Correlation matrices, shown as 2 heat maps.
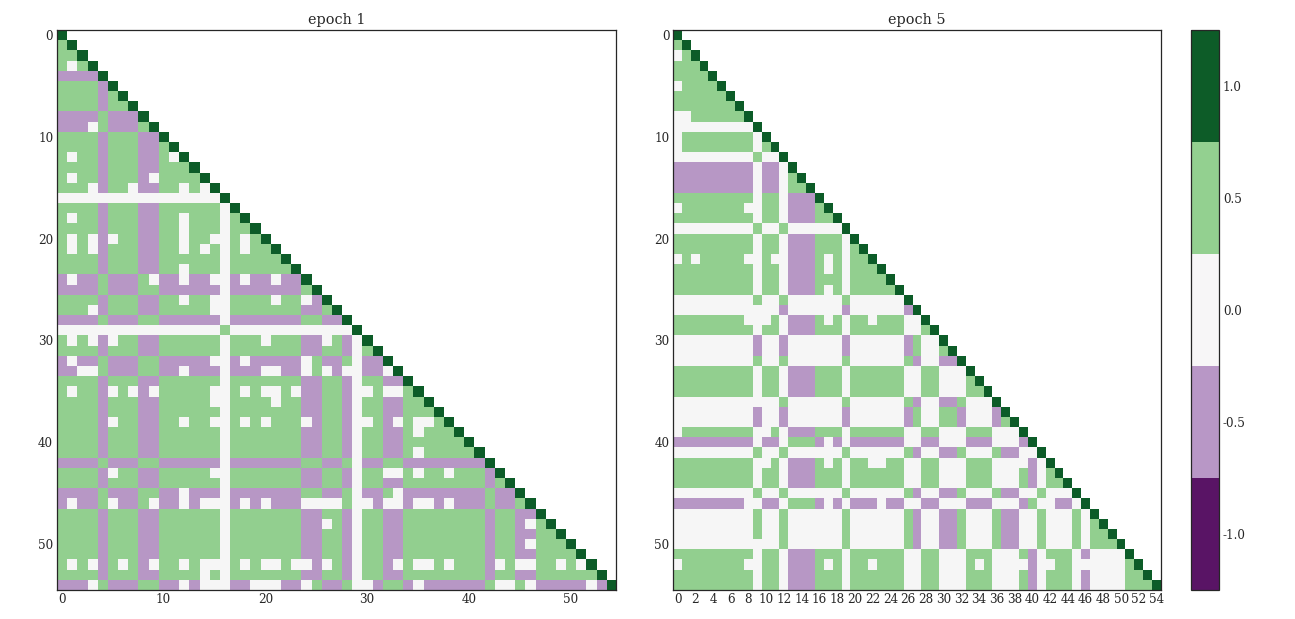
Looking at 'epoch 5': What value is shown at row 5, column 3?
0.5
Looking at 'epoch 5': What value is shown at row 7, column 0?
0.5
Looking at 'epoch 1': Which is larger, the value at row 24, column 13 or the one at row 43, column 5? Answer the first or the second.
the second
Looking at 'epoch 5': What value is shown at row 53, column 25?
0.5
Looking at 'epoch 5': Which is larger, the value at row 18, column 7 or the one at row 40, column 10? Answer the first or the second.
the first
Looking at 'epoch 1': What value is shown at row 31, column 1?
0.5
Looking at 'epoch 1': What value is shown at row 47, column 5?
0.5
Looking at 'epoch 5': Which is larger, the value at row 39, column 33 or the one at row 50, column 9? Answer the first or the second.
the first
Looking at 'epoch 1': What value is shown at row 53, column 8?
-0.5
